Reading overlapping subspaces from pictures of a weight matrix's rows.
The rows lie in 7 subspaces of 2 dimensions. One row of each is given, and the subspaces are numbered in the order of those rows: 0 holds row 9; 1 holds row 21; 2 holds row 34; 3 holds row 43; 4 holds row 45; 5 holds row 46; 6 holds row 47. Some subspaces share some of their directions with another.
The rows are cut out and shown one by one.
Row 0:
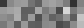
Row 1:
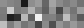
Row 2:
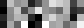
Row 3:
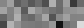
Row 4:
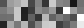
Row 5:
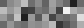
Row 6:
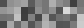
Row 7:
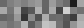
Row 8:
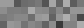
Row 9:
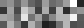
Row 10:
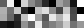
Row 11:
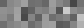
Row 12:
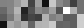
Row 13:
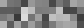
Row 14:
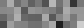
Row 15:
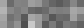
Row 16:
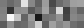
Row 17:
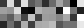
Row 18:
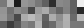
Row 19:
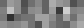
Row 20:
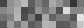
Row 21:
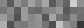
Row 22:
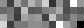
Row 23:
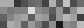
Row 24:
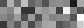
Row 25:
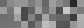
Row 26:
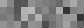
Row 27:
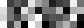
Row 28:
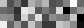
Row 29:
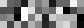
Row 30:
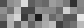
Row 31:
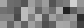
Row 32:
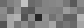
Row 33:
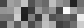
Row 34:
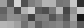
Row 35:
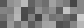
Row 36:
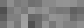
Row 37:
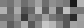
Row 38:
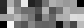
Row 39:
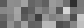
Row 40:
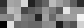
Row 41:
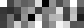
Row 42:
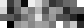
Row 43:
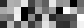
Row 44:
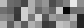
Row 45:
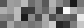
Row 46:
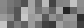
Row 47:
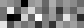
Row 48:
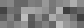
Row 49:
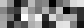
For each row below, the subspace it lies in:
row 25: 0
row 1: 6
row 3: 1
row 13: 3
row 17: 2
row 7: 0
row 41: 5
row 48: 4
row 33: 3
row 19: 6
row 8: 1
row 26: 1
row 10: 2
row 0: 5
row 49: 2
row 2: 4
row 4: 5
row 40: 0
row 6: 3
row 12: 5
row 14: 1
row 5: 4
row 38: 0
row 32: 6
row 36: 4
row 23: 1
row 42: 0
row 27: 4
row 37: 0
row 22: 1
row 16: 6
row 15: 4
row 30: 6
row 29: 3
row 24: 2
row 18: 2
